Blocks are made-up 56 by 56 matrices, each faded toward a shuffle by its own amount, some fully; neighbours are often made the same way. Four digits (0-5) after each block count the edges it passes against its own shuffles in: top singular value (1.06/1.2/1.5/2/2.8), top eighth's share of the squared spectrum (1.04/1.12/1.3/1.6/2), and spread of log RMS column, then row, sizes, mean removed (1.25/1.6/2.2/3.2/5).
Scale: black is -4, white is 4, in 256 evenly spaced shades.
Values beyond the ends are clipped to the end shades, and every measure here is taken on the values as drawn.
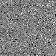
3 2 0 1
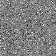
2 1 0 0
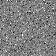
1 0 0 0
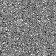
1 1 0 0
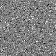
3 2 0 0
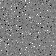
0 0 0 0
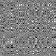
4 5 3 3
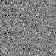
3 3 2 2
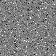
2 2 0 1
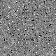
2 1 0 0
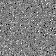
2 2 0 1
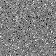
0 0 0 0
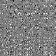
3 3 1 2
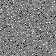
0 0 0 0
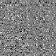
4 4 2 2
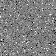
1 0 0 0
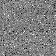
2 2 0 0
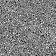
0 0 0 0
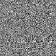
3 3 2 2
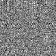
3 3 1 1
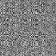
4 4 3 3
